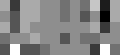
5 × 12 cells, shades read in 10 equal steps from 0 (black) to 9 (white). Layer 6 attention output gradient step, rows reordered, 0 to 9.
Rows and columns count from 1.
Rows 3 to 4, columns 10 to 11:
6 2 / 4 5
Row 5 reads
3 9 3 3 4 5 5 5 5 2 9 4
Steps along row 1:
down up same down same down up down up down up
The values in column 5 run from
4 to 5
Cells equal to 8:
0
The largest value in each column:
6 9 6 6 5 5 5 5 5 7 9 6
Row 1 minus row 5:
3 -7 3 3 1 0 -1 0 -1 5 -8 2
